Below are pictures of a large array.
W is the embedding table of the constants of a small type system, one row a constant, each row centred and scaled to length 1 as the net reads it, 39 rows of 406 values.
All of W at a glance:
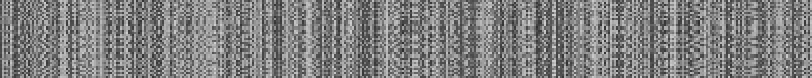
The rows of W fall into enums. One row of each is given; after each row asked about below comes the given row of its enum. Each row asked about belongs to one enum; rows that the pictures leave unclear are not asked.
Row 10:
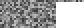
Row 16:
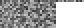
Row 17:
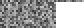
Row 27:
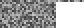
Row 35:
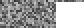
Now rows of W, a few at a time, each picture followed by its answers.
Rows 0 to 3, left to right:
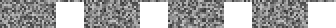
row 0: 27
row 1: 17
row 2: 10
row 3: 17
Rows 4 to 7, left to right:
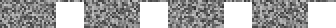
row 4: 27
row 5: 35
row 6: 16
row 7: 35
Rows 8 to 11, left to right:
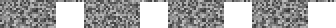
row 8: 10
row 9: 27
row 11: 10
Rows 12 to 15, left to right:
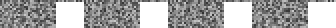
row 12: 16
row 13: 17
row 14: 17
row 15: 10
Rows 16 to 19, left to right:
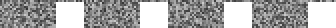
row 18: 35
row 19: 27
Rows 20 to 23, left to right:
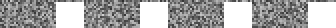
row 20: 17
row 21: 16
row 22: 27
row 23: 35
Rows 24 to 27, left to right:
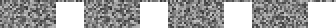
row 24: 16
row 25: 16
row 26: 17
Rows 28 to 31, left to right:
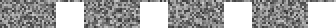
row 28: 27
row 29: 10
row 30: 35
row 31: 17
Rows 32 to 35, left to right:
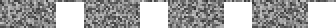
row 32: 35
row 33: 27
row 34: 16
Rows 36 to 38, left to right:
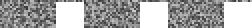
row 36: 16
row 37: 35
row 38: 27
